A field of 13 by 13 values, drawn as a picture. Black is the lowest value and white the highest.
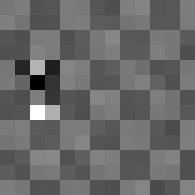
The halves do not mirror each other. An odd patch, rougher than its surroundings, sits in the middle left. Overall the values sit about 40% of the way up the scale. The middle left is the roughest part.
